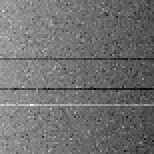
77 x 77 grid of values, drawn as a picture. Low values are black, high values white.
Histogram: bell-shaped. Slope: up to the left. Stripes: none. Odd lines: rows 30, 45 and 53.
